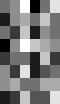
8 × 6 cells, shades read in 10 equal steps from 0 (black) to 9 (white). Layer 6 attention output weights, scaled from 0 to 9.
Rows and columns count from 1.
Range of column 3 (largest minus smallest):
5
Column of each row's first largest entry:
3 5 3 3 5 3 2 6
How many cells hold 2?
5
